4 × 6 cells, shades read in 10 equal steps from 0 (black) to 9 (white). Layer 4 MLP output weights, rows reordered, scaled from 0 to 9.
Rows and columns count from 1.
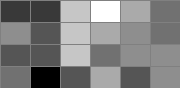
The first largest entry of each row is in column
4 3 3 4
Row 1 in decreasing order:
9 7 6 4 2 2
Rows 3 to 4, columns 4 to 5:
4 5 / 6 3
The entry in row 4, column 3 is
3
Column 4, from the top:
9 6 4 6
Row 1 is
2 2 7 9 6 4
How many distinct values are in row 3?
4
